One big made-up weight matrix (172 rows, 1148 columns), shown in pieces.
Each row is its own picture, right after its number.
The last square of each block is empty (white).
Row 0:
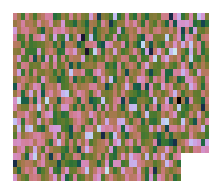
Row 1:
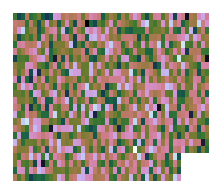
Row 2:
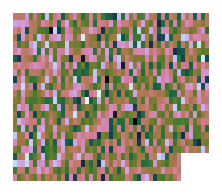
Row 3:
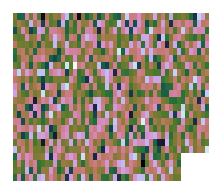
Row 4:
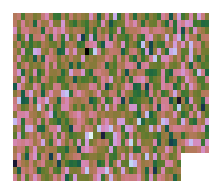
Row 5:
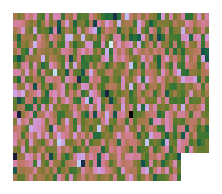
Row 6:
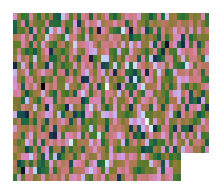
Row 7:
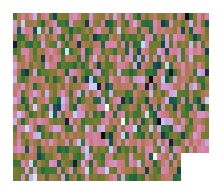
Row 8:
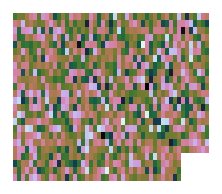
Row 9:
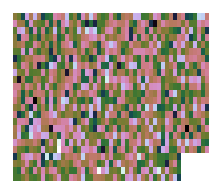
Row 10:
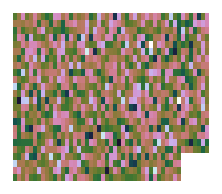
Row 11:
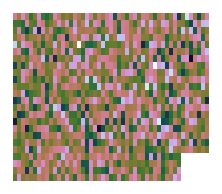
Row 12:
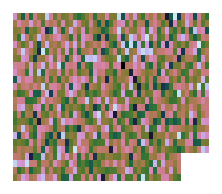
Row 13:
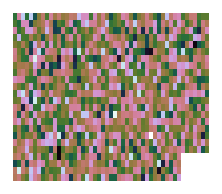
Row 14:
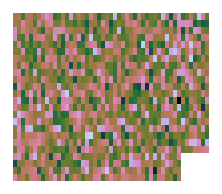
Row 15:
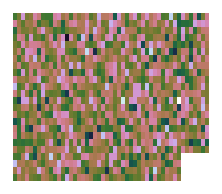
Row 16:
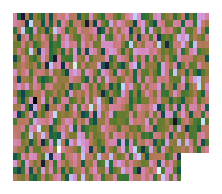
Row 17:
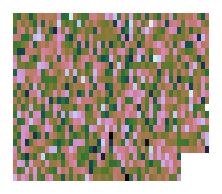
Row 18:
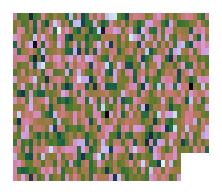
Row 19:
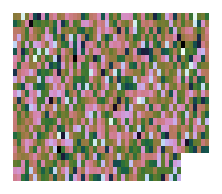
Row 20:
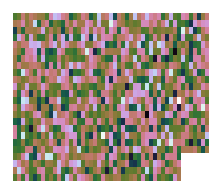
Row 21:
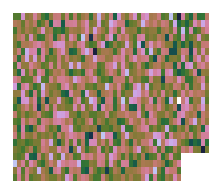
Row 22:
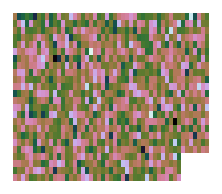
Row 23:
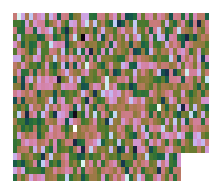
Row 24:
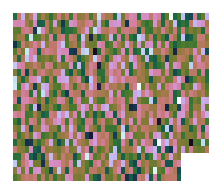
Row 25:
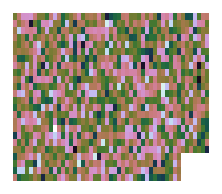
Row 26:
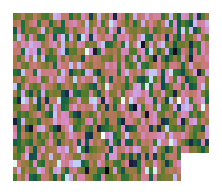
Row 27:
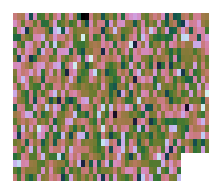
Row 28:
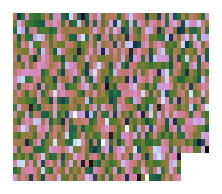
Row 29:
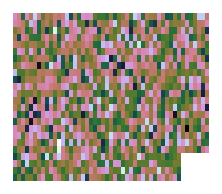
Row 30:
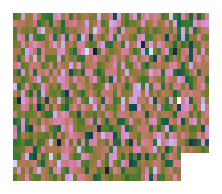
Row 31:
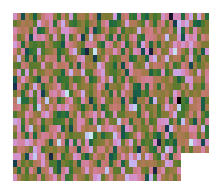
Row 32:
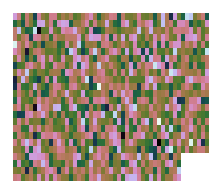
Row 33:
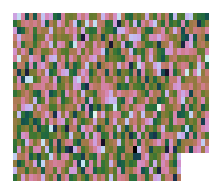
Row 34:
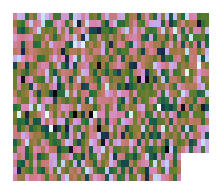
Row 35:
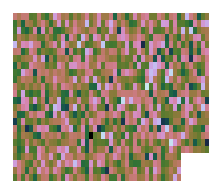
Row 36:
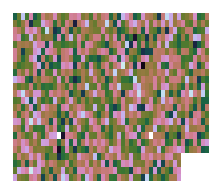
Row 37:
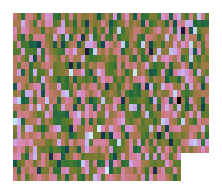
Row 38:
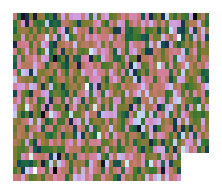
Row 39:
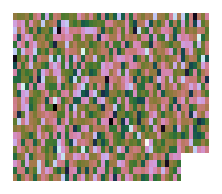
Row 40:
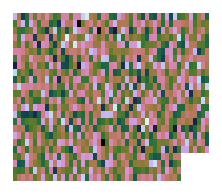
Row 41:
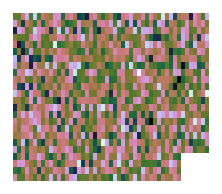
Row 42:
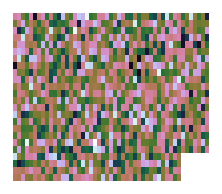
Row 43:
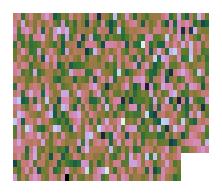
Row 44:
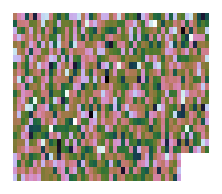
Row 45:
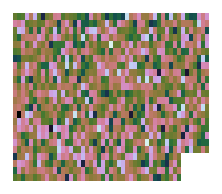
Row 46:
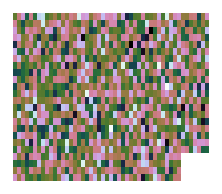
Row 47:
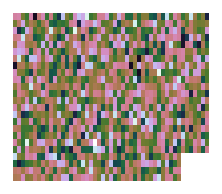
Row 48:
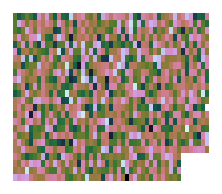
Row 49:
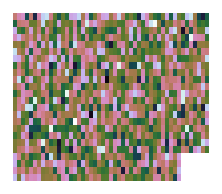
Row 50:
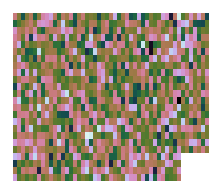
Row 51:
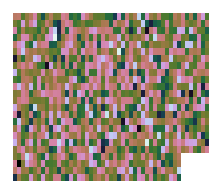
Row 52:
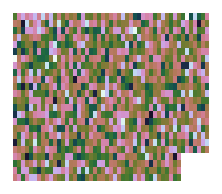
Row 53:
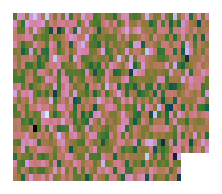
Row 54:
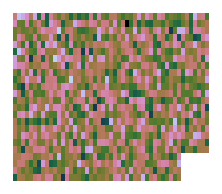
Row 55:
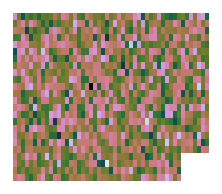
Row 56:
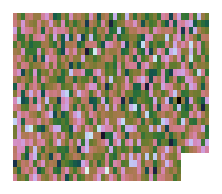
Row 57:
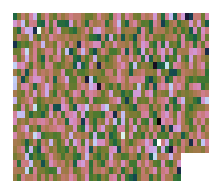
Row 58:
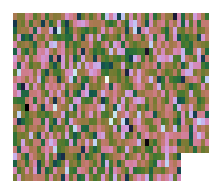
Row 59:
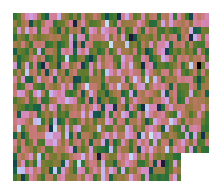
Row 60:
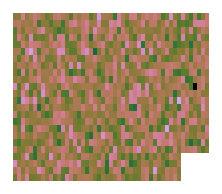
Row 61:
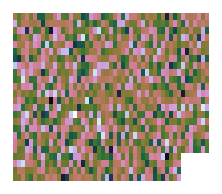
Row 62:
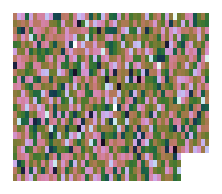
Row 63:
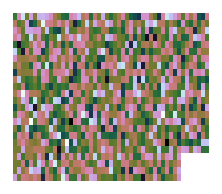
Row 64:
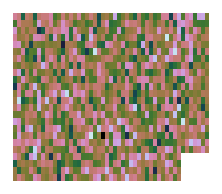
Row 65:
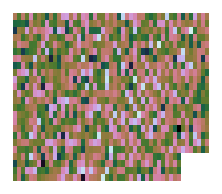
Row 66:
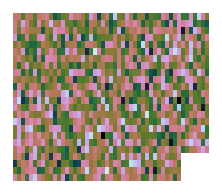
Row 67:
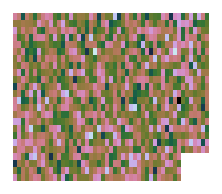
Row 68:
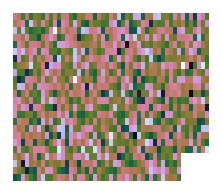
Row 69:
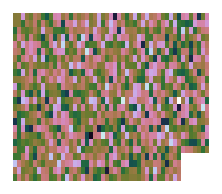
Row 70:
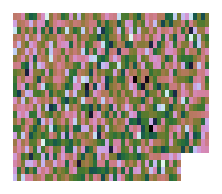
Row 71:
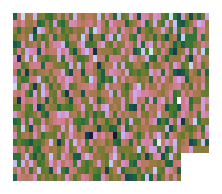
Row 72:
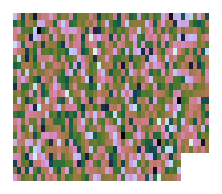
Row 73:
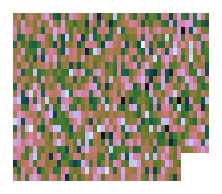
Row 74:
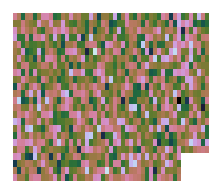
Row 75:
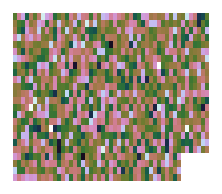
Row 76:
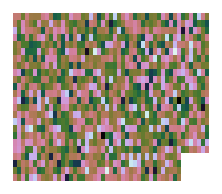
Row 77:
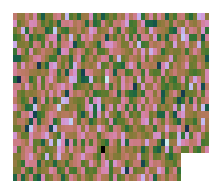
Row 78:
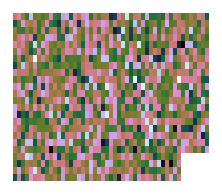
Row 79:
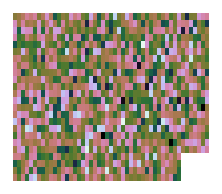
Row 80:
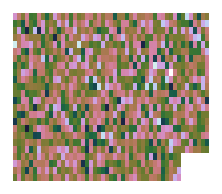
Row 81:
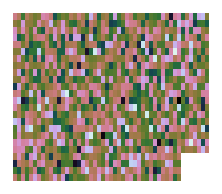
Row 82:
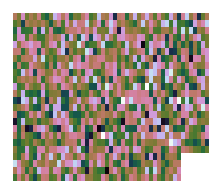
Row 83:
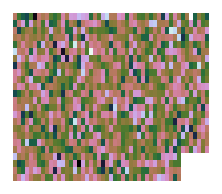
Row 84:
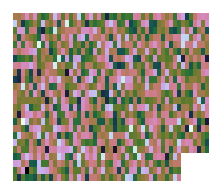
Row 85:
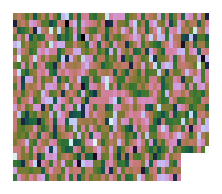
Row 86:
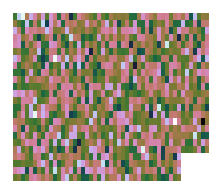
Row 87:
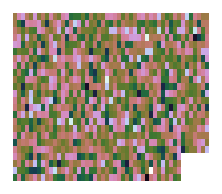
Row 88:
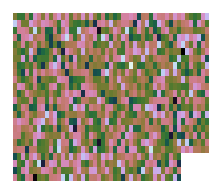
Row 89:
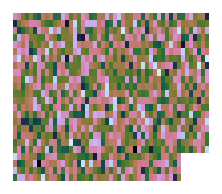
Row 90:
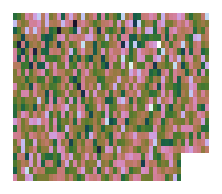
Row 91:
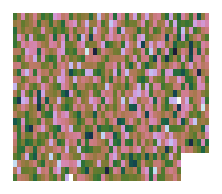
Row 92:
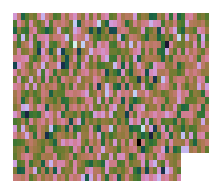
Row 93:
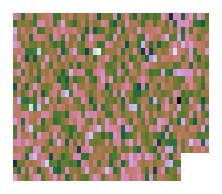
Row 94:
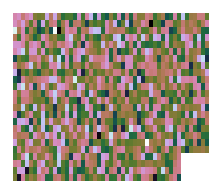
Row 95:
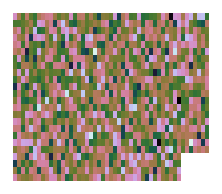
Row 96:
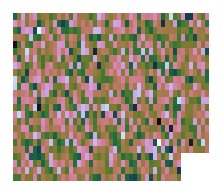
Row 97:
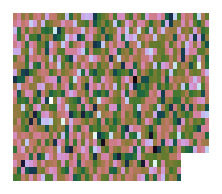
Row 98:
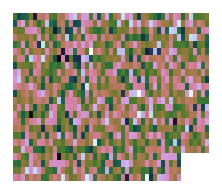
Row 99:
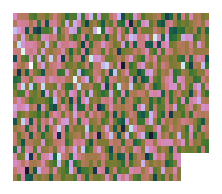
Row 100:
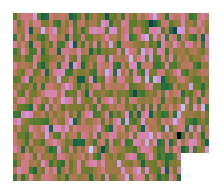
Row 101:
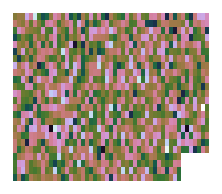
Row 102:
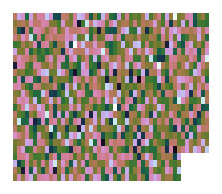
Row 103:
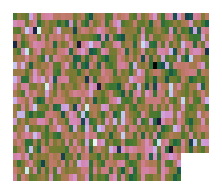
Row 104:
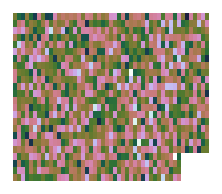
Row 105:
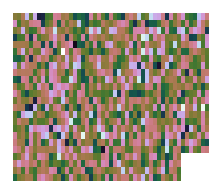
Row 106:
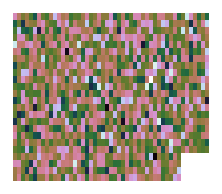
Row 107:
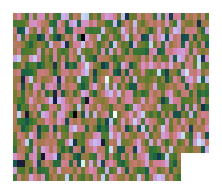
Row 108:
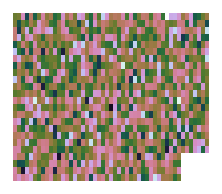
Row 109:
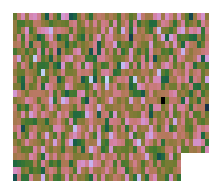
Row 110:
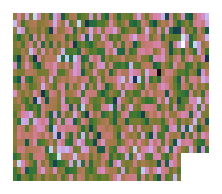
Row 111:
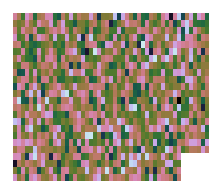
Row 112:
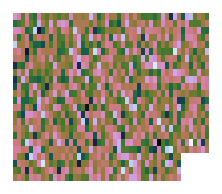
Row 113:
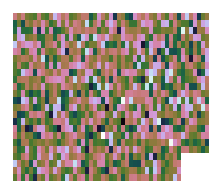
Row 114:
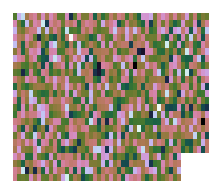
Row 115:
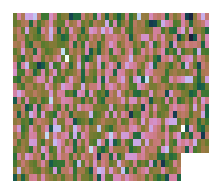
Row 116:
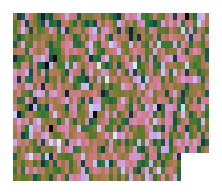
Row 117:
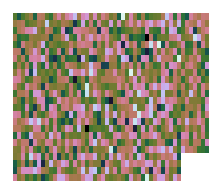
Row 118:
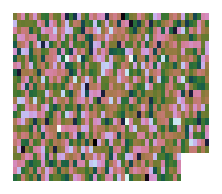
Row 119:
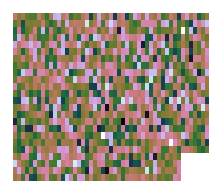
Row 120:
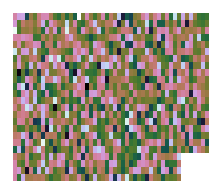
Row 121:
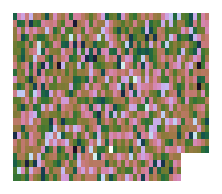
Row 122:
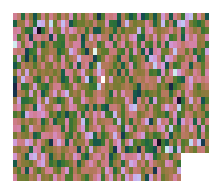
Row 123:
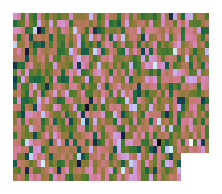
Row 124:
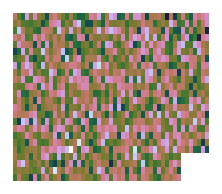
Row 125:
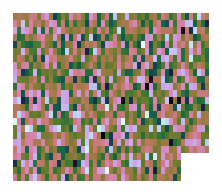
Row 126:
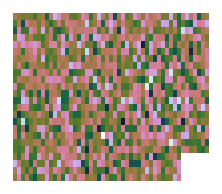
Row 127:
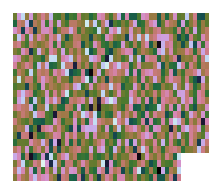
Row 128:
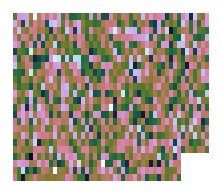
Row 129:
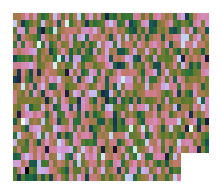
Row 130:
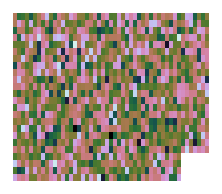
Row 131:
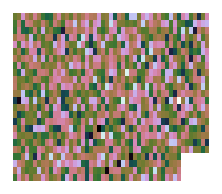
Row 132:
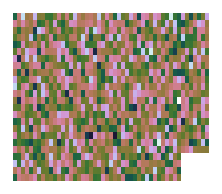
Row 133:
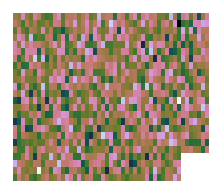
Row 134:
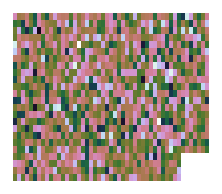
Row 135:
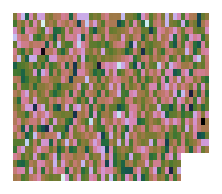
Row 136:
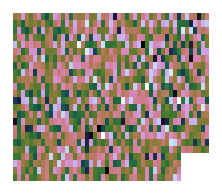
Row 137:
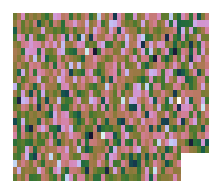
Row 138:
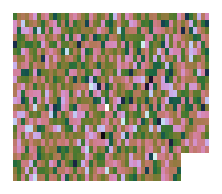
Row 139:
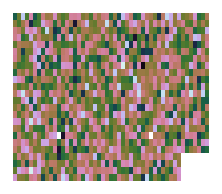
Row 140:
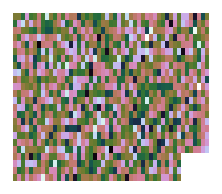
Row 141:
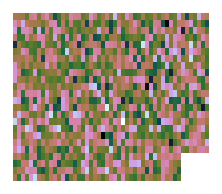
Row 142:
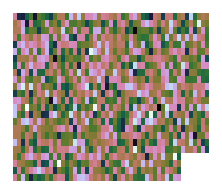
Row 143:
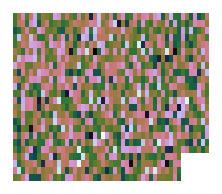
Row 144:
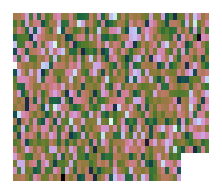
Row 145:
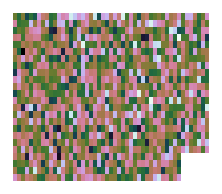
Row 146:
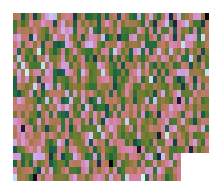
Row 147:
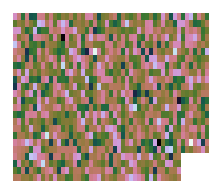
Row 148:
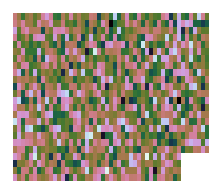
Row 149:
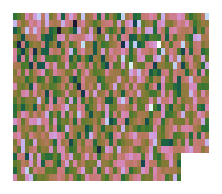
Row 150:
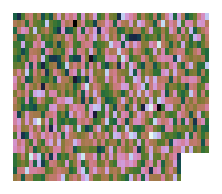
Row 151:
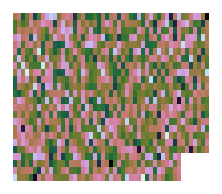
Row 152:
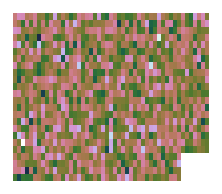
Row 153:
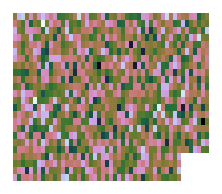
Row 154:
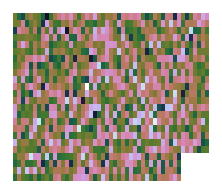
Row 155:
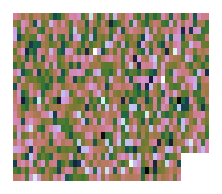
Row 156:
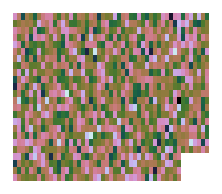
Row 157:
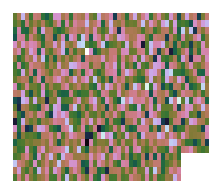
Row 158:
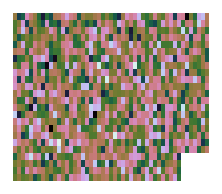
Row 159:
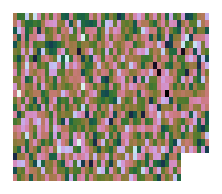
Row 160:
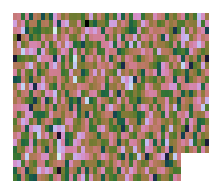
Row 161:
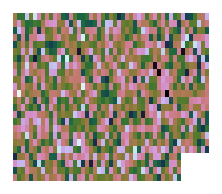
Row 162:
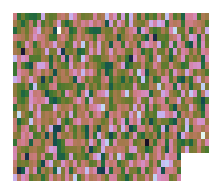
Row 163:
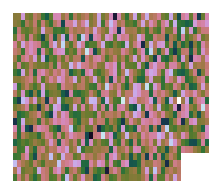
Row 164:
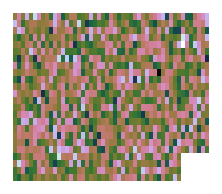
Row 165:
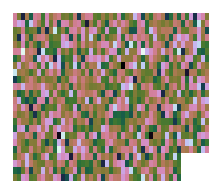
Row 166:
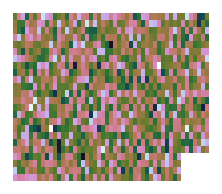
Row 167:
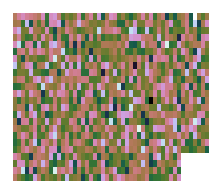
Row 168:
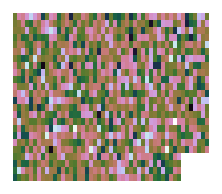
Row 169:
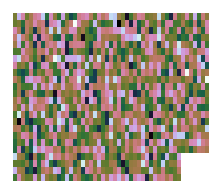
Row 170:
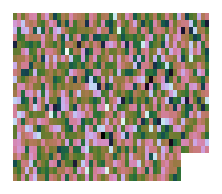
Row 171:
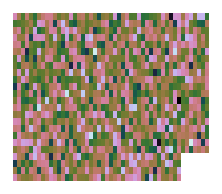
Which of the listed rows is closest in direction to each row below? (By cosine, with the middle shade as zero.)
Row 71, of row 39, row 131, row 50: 131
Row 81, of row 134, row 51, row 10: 51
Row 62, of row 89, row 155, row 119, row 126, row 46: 89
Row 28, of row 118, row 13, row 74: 74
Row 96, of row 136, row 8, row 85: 8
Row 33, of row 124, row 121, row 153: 153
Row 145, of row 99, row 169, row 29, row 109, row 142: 142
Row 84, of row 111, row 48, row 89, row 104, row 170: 104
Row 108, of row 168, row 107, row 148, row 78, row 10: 107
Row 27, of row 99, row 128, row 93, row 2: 2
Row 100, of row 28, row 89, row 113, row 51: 51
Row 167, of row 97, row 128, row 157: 128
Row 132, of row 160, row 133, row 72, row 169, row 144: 133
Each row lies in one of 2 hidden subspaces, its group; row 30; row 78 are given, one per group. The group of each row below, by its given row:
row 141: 30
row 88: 78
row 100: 78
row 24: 30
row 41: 78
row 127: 78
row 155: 30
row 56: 30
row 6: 78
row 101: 78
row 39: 78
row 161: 78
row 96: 30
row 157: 30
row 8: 30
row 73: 30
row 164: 78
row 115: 78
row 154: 78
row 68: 78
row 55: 78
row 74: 30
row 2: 78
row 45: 78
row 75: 78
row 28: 78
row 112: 30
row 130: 78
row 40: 78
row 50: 30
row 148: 30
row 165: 78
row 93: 30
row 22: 78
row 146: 30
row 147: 30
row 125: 30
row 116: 78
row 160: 78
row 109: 78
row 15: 30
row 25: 78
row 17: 78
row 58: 78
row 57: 30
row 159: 78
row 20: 30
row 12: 78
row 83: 78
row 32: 30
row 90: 78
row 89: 78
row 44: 78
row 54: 78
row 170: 30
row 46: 78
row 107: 78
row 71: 30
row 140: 78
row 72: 30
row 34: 78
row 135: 78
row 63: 78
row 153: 78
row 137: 30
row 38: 78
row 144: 78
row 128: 78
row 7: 30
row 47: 78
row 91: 30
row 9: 78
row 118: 78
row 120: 78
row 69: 30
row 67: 30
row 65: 78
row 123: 30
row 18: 78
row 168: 78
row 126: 30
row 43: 30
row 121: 78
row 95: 30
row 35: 30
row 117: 78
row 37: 30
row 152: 78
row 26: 30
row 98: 78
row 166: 78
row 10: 30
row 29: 78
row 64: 30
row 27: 78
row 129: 78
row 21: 30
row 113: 30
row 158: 78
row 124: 78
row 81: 30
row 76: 30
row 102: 78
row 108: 78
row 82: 30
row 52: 78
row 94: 78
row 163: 30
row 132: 30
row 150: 78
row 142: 78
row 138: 30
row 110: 78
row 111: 30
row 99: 78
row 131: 30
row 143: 30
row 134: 30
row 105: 78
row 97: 78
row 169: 78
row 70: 78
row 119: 30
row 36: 78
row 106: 30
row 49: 78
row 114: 78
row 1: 78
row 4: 30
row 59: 78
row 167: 78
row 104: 78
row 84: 78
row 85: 78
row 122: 30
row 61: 78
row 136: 30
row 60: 30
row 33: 78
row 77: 78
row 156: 30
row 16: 78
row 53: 78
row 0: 30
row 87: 78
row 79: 30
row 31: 30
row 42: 78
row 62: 78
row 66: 30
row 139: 78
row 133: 30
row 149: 78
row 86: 78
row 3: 78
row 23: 78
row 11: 30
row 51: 78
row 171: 30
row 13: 78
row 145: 78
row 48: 78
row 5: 78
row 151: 30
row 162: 78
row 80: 30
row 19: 78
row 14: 30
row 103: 30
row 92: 78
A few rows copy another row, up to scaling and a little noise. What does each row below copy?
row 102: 62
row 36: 139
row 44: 49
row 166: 75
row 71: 132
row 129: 84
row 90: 149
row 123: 112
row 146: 151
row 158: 116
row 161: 159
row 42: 47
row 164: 110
